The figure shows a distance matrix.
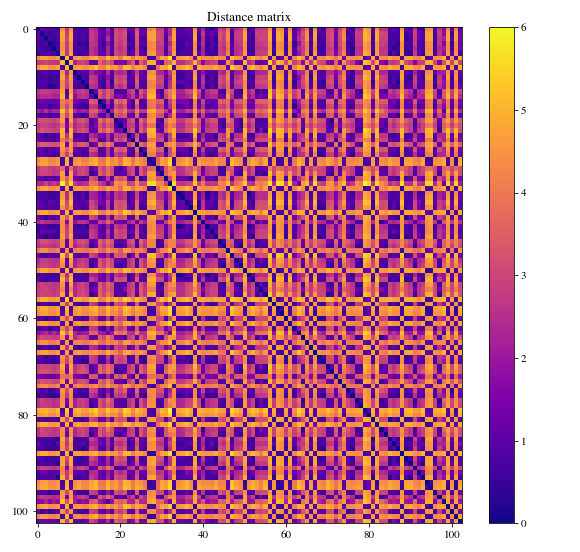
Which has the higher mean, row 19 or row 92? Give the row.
19
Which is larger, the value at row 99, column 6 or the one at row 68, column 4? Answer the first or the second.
the first
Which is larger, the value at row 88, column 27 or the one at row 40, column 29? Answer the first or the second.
the second
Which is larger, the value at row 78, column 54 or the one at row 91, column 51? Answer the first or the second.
the second
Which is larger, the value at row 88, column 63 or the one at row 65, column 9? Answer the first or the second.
the first
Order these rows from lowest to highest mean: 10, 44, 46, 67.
10, 44, 46, 67
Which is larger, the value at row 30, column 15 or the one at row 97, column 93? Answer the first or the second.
the first
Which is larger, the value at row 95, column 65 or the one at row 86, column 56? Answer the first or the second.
the second
